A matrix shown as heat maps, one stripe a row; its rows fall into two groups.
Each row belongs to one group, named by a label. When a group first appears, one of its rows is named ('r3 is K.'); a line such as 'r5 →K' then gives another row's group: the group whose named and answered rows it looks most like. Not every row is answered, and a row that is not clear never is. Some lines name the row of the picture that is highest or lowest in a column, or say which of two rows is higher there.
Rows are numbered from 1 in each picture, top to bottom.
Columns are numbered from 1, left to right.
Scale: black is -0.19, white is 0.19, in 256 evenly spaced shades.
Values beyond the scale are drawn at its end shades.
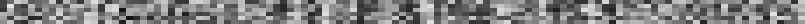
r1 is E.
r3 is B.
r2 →B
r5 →E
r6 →B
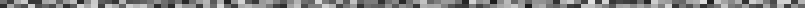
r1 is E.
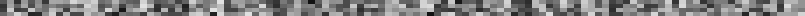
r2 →B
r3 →B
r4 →E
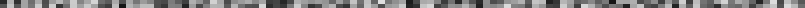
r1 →B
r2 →B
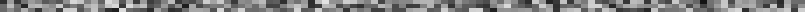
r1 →B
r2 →B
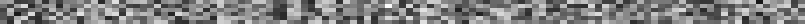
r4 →B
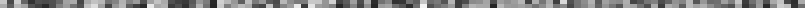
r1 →E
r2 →E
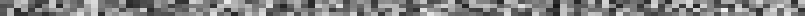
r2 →E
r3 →B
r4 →B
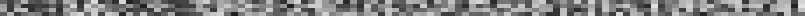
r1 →E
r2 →E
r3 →E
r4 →B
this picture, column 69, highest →1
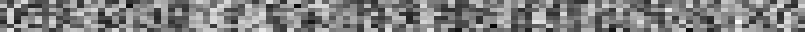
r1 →E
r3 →B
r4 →B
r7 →E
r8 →B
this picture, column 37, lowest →1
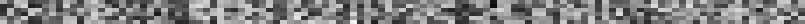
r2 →E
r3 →B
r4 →B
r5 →E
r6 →E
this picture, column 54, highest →4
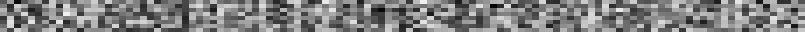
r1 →B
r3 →E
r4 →E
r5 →B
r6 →B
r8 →E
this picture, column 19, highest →6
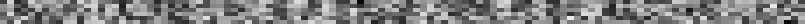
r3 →B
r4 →B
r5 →E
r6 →E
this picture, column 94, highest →3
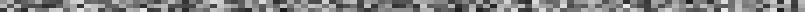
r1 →B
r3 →B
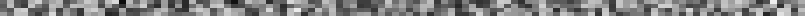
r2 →B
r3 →E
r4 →E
